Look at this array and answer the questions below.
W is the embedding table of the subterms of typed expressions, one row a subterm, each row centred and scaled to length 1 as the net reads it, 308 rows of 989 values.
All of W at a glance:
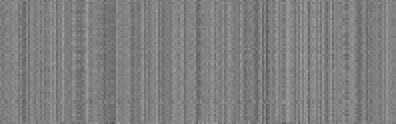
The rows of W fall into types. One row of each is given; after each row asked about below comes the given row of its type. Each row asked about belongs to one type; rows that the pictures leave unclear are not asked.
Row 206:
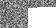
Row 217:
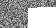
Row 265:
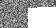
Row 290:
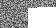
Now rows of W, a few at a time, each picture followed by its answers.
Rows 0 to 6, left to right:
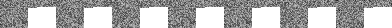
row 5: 206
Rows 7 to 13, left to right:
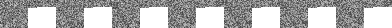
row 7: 265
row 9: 206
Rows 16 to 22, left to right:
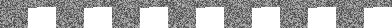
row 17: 217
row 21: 217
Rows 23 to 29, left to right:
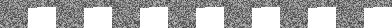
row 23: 217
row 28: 217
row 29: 290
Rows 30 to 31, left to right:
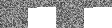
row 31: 206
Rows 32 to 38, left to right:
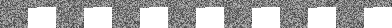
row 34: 290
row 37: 217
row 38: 290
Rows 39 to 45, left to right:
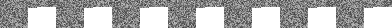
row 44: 217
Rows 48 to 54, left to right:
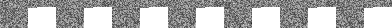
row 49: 217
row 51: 217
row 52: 206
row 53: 217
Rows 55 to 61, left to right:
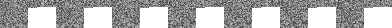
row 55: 206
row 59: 217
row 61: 290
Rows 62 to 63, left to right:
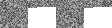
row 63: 217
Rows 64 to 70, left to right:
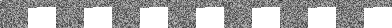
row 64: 206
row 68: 206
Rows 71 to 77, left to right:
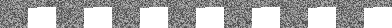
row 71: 217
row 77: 290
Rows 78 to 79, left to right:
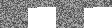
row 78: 290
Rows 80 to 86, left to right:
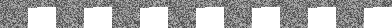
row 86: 217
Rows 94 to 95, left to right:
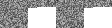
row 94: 217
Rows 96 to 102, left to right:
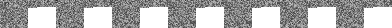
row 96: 206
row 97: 265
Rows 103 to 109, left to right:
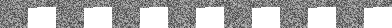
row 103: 217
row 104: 290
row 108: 217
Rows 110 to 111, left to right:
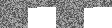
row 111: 217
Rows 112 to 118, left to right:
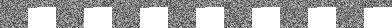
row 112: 290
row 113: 217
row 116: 206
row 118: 265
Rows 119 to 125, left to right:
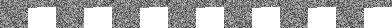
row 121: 265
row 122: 265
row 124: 217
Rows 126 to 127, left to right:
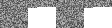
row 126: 290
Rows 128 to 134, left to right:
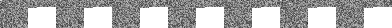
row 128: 206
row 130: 206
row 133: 290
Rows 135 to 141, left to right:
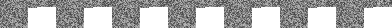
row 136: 217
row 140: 217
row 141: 206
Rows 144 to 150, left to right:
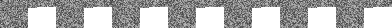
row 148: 217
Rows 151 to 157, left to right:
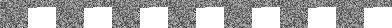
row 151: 206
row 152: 217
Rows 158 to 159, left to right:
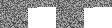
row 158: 290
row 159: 290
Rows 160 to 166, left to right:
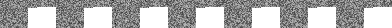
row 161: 290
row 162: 265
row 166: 217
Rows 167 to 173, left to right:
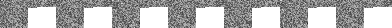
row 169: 206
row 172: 206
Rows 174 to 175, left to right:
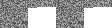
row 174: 290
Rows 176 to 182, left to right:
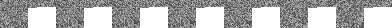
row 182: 290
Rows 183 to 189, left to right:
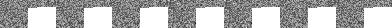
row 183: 217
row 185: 217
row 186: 290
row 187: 290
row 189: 290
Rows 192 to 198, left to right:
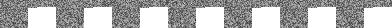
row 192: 290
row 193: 217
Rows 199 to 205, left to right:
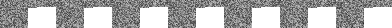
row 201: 206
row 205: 206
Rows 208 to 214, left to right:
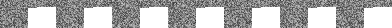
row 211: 206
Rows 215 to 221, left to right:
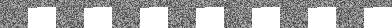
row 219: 206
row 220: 290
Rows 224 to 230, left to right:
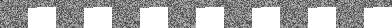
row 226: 290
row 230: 265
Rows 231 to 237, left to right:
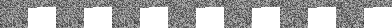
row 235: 217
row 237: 206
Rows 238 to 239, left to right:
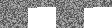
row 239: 217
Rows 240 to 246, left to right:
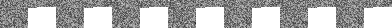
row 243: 290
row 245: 290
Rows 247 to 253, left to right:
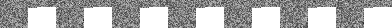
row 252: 290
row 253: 290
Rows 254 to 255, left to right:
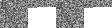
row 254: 290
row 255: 206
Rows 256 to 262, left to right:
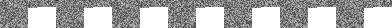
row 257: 290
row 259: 290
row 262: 217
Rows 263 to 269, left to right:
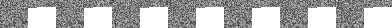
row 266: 290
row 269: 290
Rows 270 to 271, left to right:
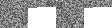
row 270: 217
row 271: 206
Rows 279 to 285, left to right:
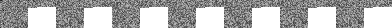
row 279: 290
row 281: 206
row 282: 217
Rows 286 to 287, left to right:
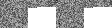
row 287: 265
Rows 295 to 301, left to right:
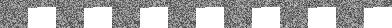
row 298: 290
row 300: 265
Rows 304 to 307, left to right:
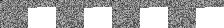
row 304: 290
